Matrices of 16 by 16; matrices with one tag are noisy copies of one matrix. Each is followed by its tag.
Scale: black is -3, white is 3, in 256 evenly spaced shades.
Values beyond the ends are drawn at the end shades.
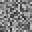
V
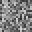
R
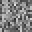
R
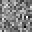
R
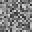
V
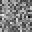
R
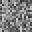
R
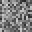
R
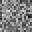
R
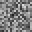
V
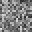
R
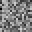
R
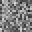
R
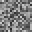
V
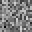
R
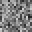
R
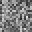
R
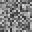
V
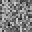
R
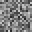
V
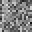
R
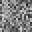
R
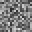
V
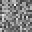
R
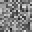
V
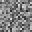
V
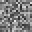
V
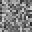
R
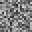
V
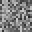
R
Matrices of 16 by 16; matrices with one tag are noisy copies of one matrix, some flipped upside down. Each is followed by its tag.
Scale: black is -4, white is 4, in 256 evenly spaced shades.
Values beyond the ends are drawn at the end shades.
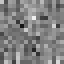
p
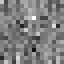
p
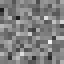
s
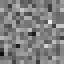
s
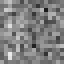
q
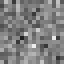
p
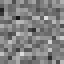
s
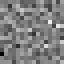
s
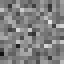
s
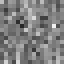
p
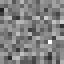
s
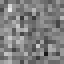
q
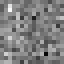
q
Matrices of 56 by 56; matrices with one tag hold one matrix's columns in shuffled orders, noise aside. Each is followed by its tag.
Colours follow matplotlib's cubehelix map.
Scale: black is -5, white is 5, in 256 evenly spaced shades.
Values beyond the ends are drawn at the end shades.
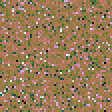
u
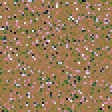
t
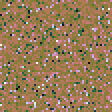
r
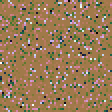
t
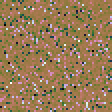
r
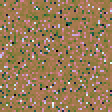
r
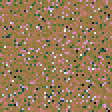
u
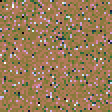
t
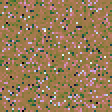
u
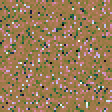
r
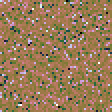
t
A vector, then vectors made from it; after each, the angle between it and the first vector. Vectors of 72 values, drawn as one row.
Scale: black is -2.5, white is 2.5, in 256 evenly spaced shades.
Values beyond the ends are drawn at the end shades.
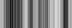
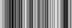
nearly parallel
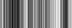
nearly parallel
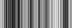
nearly parallel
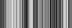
nearly opposite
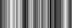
nearly opposite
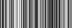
partly opposed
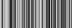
orthogonal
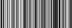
partly opposed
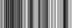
nearly parallel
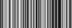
partly opposed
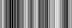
nearly parallel
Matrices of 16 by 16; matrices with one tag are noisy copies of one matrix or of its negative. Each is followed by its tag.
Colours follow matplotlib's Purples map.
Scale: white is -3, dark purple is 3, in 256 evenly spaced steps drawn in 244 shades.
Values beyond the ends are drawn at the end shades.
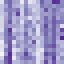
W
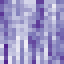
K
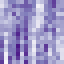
K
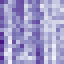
W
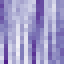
K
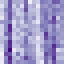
W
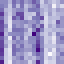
W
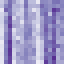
W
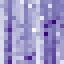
W
